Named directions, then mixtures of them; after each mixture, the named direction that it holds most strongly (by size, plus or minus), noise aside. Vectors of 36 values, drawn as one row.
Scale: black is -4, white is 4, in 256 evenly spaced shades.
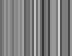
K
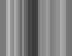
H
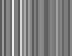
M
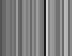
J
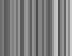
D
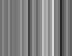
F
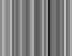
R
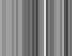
J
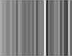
J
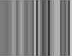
K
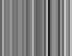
R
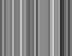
F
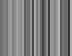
K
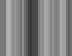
H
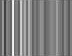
M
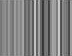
K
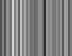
M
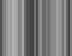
H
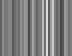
F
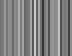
K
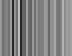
M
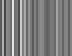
M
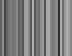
K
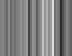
F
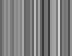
K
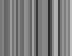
D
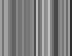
D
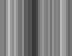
H
